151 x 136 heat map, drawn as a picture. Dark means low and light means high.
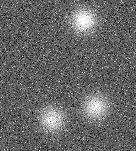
Bumps: three. Mirror symmetry: none. Odd rows or columns: none.
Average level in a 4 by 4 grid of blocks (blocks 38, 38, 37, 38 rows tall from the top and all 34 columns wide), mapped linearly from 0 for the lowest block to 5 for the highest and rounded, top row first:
0 0 5 0 | 0 0 0 0 | 0 1 3 1 | 0 3 1 0
